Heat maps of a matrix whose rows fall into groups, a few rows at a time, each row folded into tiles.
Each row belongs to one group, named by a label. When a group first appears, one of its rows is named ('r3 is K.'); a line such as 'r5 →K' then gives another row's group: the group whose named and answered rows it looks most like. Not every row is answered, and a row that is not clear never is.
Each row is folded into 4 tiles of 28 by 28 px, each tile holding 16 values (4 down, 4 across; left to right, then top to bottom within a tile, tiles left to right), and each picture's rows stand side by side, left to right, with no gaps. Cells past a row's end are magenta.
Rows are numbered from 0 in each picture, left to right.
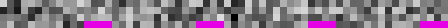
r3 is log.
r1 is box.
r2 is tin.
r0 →tin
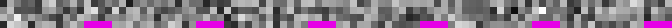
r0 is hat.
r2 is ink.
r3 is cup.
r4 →hat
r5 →tin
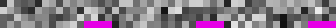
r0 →log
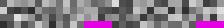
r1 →tin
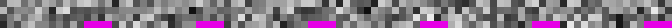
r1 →cup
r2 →cup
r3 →log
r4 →box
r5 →cup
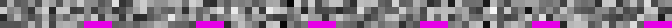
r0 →log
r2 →hat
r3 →tin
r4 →log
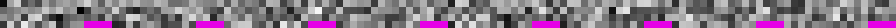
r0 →cup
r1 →ink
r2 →hat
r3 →ink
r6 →hat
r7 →tin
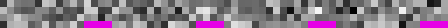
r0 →hat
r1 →log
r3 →tin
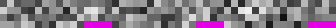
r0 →log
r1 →ink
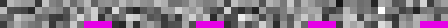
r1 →ink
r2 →ink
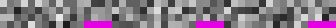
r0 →tin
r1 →log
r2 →ink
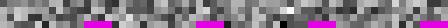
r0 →box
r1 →hat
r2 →cup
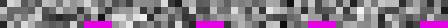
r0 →cup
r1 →box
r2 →hat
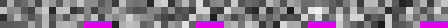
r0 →log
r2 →log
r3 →box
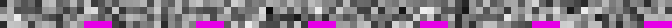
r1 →ink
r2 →cup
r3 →log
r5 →box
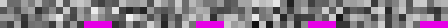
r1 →ink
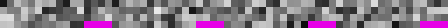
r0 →box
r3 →tin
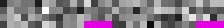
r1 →ink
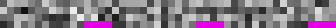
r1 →ink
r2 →tin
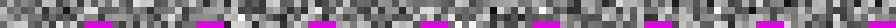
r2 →hat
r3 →log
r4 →cup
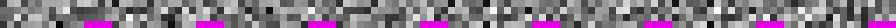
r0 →cup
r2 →log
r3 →ink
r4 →log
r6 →log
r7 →box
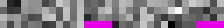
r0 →tin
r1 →cup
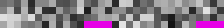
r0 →box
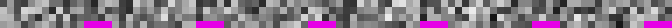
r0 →box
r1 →tin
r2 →log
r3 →tin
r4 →box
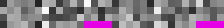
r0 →hat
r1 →hat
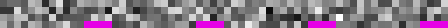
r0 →box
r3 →tin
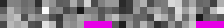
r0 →hat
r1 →tin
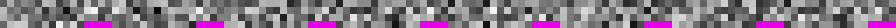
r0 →hat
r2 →box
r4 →log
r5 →box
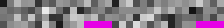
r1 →cup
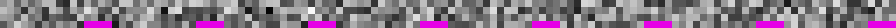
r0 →hat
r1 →cup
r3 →ink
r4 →log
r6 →box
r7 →box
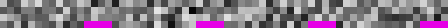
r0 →tin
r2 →box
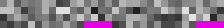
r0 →log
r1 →ink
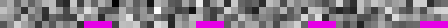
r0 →hat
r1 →hat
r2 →log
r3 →tin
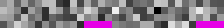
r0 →hat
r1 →log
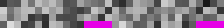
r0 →box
